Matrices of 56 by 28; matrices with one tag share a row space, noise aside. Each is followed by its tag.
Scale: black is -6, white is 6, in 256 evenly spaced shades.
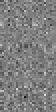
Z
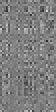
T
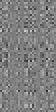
T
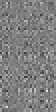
T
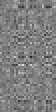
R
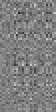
R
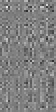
T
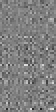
T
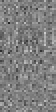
Z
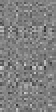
Z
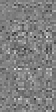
R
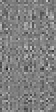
T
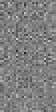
Z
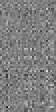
T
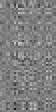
R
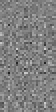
Z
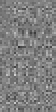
R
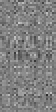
R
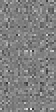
T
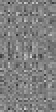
Z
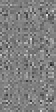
T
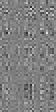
T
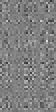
T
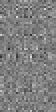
Z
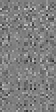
T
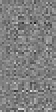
R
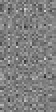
Z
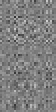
R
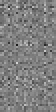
Z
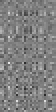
Z
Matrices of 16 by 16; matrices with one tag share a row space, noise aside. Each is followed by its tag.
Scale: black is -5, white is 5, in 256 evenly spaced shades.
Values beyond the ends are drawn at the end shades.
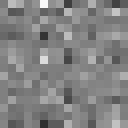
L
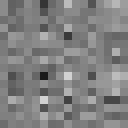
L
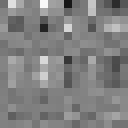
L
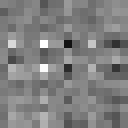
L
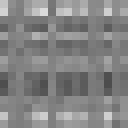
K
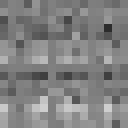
K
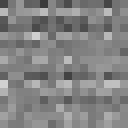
K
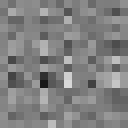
L
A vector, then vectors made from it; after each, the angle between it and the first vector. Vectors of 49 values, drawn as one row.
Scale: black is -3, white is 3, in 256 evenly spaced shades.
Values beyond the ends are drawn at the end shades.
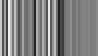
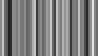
partly opposed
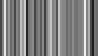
orthogonal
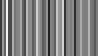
partly opposed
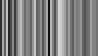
nearly opposite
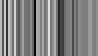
nearly parallel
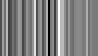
nearly opposite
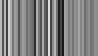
nearly parallel
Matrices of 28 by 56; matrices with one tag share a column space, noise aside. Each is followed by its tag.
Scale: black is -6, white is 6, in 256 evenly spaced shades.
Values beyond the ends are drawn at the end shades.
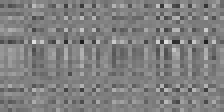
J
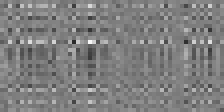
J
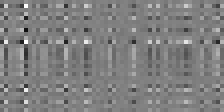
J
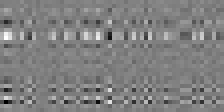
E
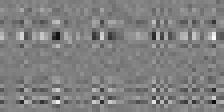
E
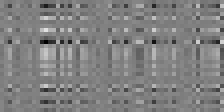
J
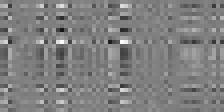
J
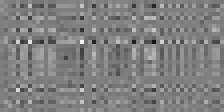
J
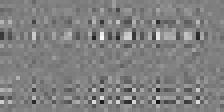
E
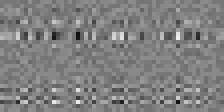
E
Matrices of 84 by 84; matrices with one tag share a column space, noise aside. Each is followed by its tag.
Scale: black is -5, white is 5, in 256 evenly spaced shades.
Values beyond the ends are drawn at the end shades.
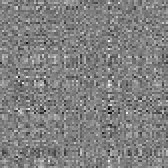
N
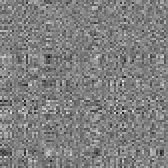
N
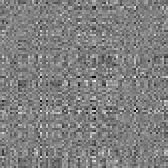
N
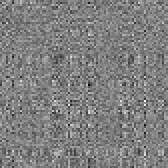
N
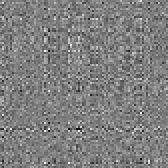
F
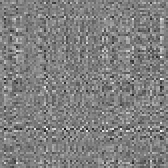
F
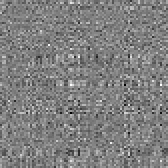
N
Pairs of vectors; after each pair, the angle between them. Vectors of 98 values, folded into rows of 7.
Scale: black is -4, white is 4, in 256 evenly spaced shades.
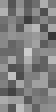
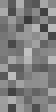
nearly parallel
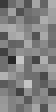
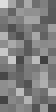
nearly opposite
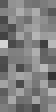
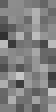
nearly parallel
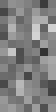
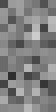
partly aligned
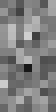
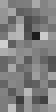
orthogonal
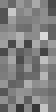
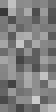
partly aligned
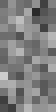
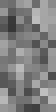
partly opposed
